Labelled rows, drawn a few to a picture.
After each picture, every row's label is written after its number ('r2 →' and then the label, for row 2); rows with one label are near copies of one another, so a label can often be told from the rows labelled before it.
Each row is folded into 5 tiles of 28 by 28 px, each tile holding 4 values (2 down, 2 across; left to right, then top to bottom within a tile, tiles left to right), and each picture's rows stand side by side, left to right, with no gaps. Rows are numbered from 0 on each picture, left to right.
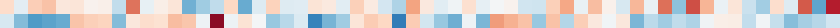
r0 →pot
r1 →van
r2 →pot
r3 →pot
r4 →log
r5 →log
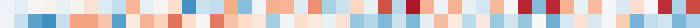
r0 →pot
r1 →van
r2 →log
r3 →log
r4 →log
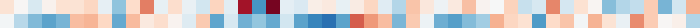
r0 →pot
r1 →log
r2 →pot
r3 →pot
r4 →van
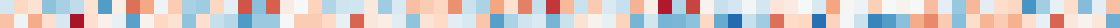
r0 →van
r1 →log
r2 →van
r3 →log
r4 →log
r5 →pot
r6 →pot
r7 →van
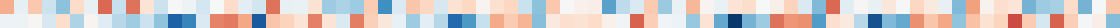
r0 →log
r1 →pot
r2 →van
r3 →pot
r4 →van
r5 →pot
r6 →pot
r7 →van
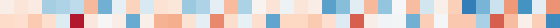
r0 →van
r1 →van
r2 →van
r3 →van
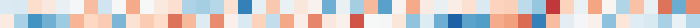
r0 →pot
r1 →van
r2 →van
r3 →pot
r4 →log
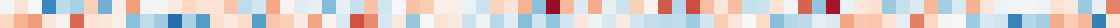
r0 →van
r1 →pot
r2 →van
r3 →log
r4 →log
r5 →log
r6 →van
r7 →pot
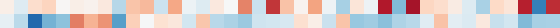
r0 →pot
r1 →log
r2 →log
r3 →log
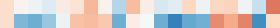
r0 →pot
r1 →pot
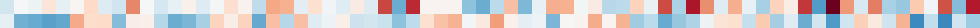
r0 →pot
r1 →pot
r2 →log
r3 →van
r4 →log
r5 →log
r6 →log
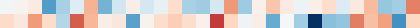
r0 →van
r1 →van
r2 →pot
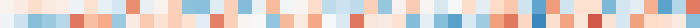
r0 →pot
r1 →van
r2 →van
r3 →pot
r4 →van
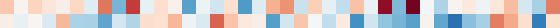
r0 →log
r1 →van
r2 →log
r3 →pot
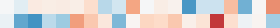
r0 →pot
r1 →van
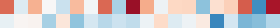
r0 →log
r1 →log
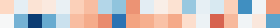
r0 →pot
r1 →van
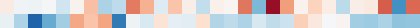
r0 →pot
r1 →log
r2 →log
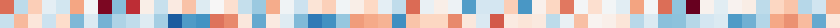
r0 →log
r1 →pot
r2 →pot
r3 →van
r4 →log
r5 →pot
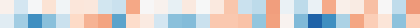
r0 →pot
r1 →pot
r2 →pot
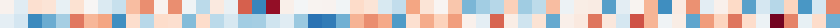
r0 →pot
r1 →log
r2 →pot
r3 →van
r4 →van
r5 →van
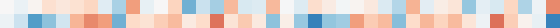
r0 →pot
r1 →van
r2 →pot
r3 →van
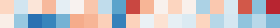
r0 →pot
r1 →log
